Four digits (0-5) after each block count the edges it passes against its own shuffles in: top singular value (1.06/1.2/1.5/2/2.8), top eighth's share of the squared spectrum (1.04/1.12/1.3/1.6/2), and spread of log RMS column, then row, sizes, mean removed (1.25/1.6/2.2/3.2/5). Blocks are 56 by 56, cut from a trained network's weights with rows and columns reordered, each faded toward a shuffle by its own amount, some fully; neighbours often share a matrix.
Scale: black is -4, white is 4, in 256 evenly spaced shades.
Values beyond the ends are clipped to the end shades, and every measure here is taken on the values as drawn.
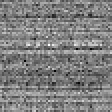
4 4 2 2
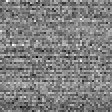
4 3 0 2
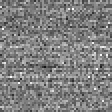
3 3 0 1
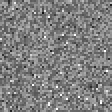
0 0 0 0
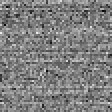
3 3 0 1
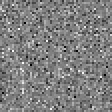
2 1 0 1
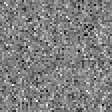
1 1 0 0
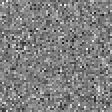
0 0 0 0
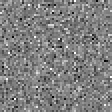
2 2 0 0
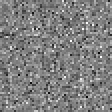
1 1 0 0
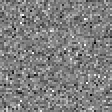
2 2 0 0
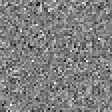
2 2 0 1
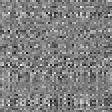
4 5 1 4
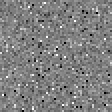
1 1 0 0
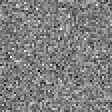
0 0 0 0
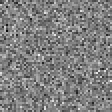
0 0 0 0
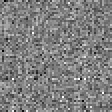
3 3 1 1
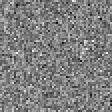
1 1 0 0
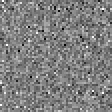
1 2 0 1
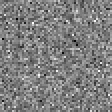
1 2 0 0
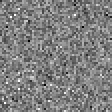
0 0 0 0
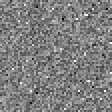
0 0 0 0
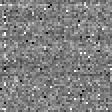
2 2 1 0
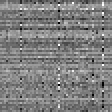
4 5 3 2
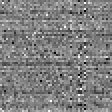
3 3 2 1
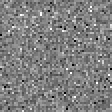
0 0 0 0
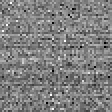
3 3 1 0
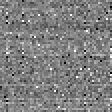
2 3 1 0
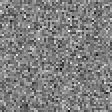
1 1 0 0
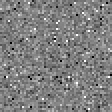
1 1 0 0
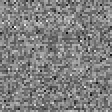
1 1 0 0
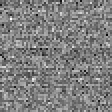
2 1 0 0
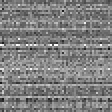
4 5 2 3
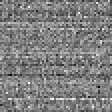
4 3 0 2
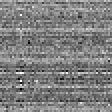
4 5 2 3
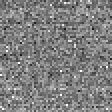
2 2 0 0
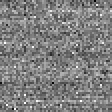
2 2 1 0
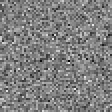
3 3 0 1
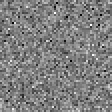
0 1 0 0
